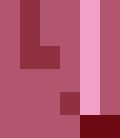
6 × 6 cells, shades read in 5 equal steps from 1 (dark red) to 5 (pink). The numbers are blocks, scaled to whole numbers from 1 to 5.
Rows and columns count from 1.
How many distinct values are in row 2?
3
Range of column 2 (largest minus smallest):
1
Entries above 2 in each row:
5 5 4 6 5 4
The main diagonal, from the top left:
3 2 2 3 5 1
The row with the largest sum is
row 4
